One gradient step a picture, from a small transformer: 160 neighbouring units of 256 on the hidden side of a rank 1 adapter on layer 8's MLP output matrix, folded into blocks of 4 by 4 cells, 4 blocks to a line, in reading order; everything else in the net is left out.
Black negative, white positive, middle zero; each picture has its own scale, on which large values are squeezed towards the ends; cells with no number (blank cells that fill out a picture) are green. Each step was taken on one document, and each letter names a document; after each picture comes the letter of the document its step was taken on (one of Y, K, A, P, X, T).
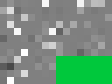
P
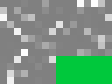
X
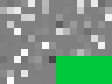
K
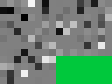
K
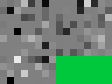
K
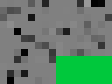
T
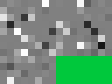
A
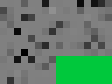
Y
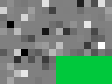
A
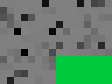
A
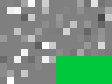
K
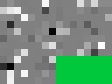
P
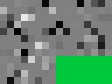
A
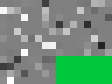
P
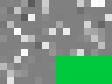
T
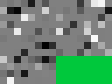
K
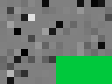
T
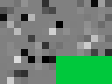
Y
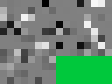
A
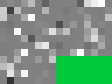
T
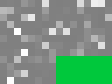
T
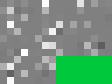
P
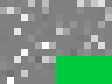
K
